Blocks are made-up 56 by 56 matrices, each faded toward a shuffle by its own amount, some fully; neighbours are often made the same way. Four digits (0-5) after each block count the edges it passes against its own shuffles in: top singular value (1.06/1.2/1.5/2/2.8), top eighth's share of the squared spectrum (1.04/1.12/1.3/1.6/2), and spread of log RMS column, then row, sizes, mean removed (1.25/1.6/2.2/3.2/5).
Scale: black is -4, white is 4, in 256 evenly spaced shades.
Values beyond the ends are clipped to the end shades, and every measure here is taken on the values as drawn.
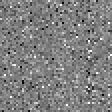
1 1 1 0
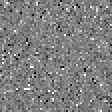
0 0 0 0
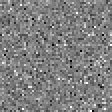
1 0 1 0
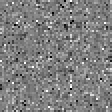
1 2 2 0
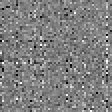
2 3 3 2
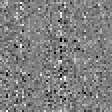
2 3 3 1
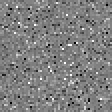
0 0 0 0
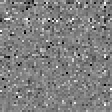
2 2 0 2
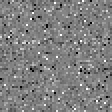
1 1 0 0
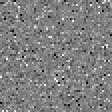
0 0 0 0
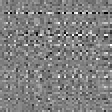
4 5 3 3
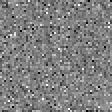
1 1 0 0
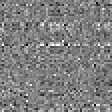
4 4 2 3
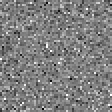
2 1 0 0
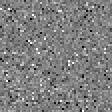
1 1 0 0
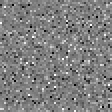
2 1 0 0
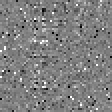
3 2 1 0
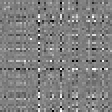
5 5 3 3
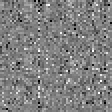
3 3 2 1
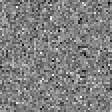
2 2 0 0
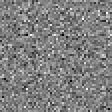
3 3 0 1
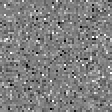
2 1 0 0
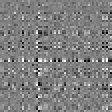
5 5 3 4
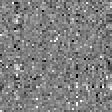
3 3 2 1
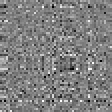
4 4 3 3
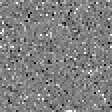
0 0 0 0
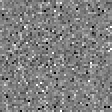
2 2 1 0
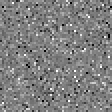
1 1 0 0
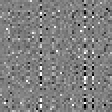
4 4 2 1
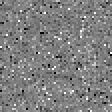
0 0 0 0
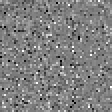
2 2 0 0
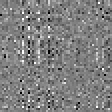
4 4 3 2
